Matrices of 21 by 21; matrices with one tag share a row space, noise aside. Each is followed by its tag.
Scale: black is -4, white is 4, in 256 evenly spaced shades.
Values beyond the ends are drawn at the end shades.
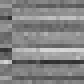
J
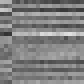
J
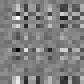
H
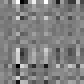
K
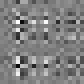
K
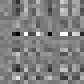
H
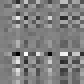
H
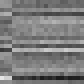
J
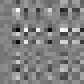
H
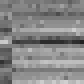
J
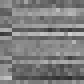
J
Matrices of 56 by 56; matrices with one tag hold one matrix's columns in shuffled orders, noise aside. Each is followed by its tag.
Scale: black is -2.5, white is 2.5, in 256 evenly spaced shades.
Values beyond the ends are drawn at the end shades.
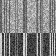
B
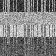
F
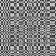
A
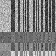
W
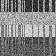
F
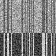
B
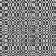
A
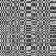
A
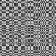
A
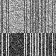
B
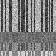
W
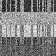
F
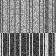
B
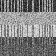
F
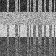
F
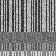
W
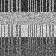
F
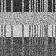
F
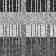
F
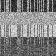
F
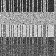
F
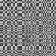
A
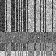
W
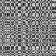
A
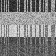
F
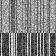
B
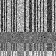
W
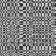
A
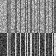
B
